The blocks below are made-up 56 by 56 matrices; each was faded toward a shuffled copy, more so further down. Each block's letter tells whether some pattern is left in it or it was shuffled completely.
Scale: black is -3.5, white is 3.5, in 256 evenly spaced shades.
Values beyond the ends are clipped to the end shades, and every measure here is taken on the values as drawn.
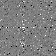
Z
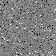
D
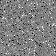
D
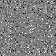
Z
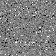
Z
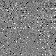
Z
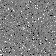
D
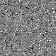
D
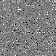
Z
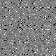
Z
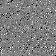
Z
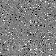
Z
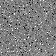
D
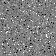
D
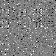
Z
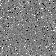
D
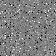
Z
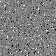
D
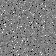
D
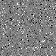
Z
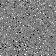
D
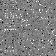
Z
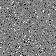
D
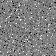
D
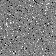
D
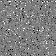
Z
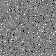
D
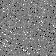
D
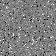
D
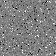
D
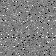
Z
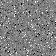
D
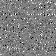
Z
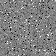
D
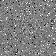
D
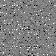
Z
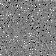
Z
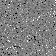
D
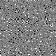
Z
